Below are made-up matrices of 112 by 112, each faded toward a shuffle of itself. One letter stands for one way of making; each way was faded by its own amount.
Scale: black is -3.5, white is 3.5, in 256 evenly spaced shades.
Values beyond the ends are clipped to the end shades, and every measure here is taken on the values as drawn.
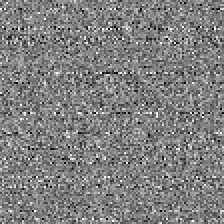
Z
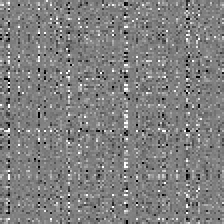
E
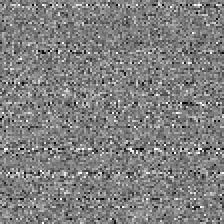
Z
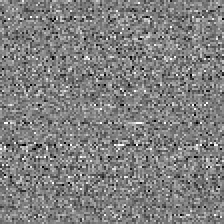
Z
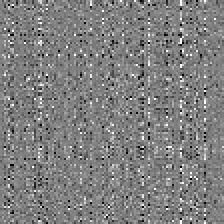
E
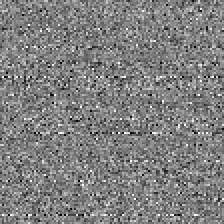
Z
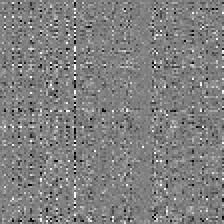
E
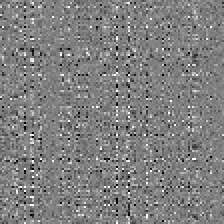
E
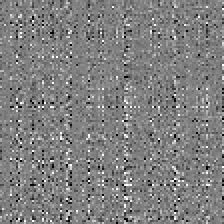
E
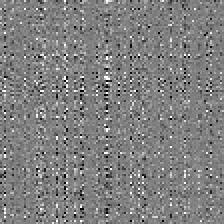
E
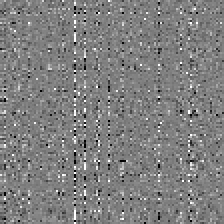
E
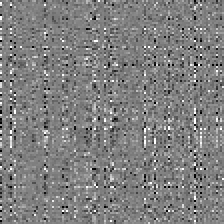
E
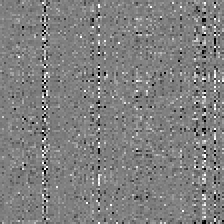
E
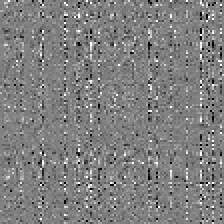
E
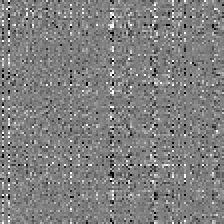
E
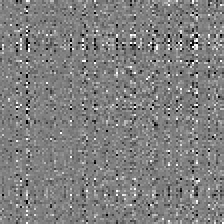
E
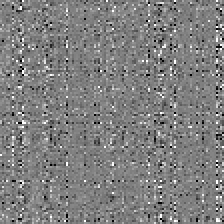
E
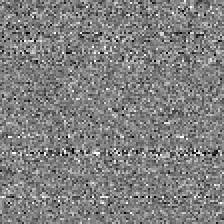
Z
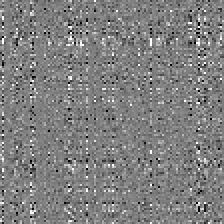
E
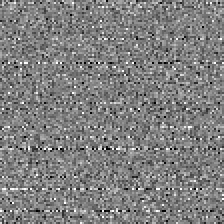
Z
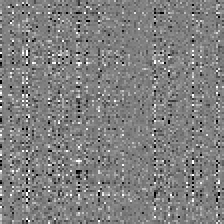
E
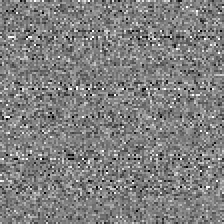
Z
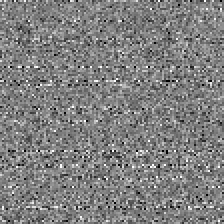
Z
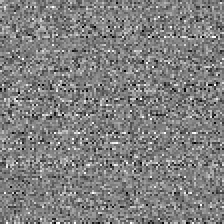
Z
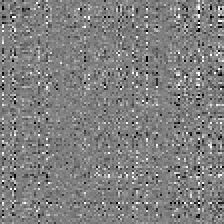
E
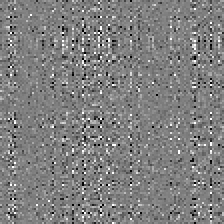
E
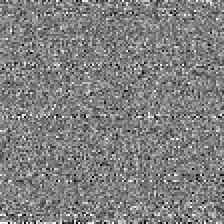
Z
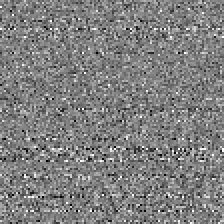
Z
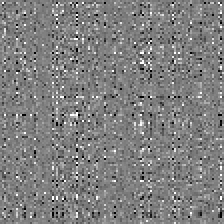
E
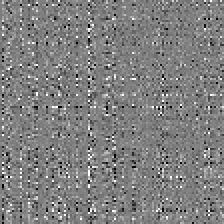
E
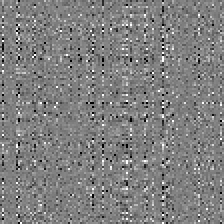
E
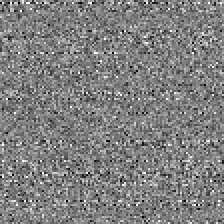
Z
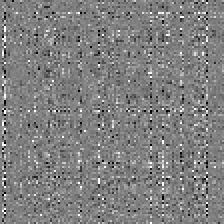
E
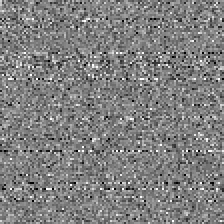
Z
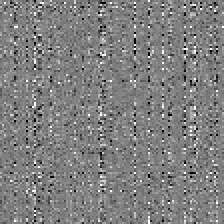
E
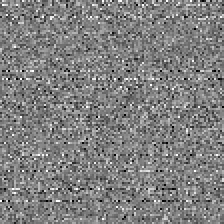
Z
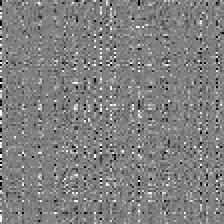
E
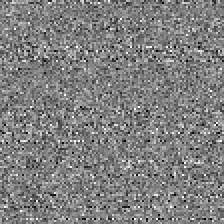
Z
